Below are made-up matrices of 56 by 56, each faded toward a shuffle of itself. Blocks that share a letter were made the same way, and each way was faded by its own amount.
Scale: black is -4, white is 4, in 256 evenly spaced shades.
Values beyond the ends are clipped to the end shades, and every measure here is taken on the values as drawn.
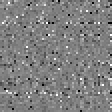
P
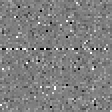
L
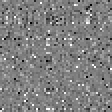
P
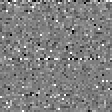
L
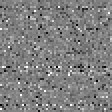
L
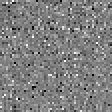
P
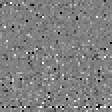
L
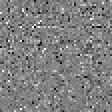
P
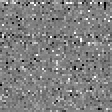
L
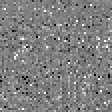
P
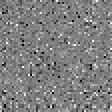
P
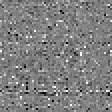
P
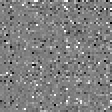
P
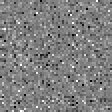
P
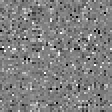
P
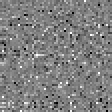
P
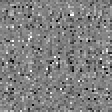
P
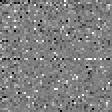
P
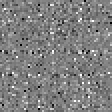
P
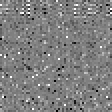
P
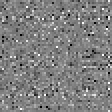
P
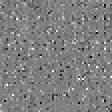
P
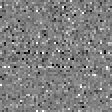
L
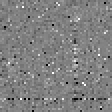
P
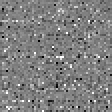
P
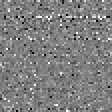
L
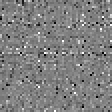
P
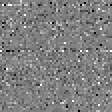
L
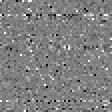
P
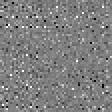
P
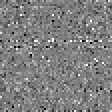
L
